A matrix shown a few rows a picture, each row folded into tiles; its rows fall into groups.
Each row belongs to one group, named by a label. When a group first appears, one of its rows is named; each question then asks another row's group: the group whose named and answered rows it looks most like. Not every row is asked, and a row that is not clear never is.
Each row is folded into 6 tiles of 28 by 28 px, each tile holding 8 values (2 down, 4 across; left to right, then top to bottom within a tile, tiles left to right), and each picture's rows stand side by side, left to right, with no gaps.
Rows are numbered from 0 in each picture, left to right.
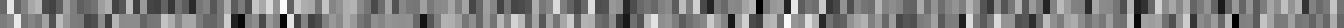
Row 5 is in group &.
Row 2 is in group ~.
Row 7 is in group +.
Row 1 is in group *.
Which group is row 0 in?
~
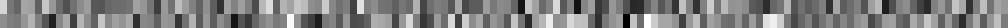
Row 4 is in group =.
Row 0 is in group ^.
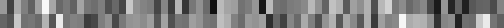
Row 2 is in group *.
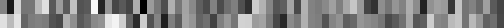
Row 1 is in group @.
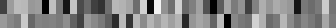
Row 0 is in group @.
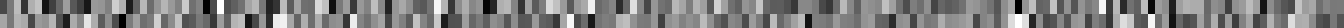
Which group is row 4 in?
^
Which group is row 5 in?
^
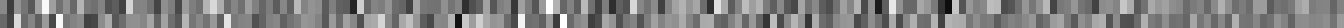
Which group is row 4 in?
^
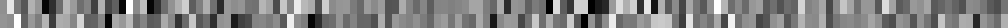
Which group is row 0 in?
~
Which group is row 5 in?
^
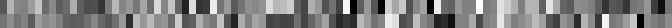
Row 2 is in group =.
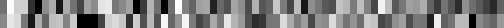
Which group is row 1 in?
~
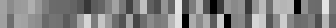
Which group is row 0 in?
^
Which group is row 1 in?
+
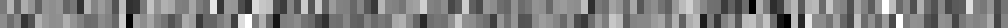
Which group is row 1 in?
@
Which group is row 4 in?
@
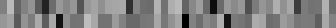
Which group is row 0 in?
+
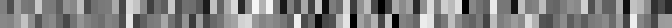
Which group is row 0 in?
&
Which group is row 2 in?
+
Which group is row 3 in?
&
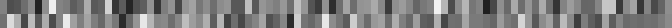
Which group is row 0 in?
*
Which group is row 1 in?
&
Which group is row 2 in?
~
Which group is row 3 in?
~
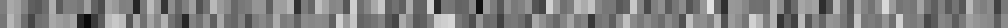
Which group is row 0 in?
~
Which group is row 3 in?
^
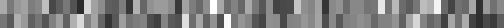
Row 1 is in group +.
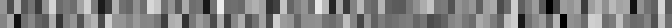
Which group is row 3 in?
+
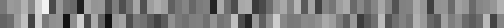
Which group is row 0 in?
@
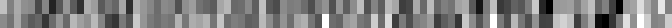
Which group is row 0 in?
@
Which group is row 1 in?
&
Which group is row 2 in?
&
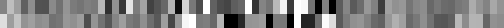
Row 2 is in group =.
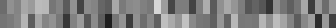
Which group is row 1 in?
=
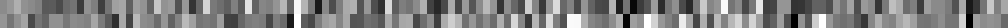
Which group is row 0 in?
@
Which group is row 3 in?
*
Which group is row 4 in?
*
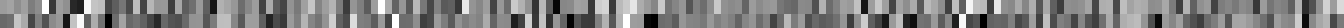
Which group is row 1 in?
=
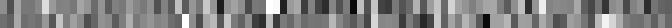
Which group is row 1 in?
~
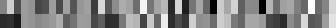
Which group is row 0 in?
=
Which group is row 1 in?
=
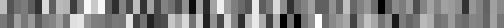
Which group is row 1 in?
*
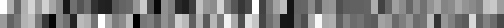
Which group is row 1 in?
*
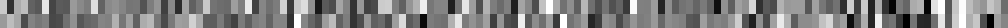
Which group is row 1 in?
&
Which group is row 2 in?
^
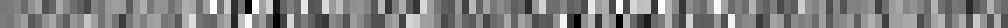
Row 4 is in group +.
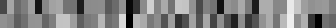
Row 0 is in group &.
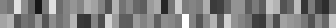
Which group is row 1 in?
~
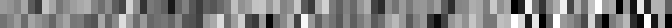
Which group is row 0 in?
^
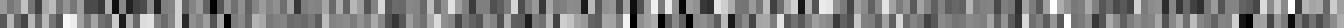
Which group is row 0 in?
*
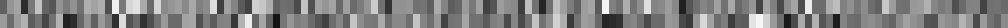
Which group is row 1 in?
@
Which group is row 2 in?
~
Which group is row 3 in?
=
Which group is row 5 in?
^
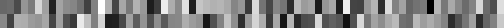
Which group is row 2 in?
=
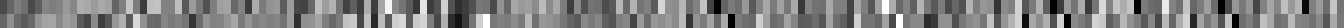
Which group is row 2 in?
*
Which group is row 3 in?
@
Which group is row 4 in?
+
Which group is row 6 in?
+
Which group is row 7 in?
+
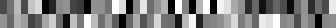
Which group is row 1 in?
=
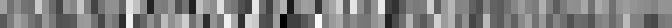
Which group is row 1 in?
*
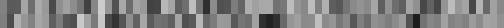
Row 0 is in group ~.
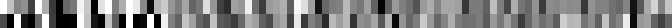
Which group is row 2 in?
+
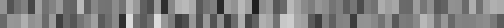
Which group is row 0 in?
&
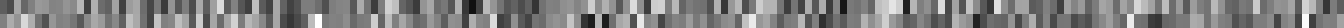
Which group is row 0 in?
&
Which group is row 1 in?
*
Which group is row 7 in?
&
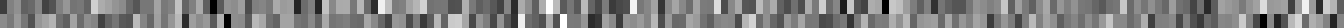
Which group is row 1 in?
+
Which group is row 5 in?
=
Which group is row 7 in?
^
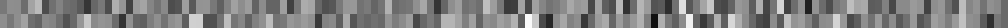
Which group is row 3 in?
&
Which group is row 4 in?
~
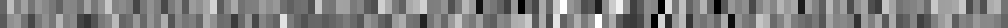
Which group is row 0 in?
~
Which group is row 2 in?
^
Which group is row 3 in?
=
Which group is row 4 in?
+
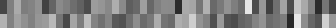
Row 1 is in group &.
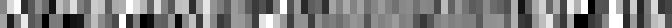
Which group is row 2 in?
~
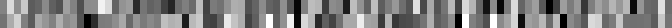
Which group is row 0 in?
~
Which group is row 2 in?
&
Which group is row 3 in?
+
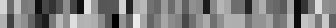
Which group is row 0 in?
@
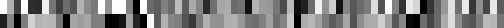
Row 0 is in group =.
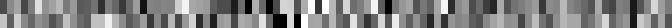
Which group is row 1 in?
@
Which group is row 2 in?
~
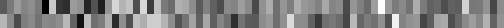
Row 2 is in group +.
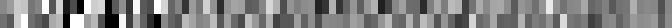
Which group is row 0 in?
@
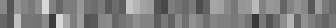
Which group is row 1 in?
^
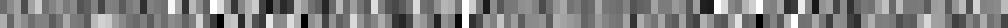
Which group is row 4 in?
^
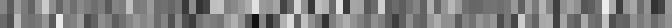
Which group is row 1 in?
^
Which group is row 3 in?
~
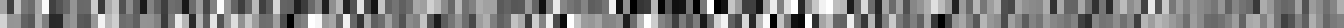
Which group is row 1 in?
*
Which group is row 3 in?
*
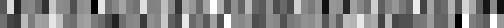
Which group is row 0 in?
=
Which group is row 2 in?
&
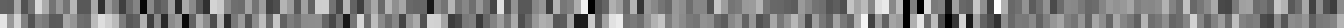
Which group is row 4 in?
^
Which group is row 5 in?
@
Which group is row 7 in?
~
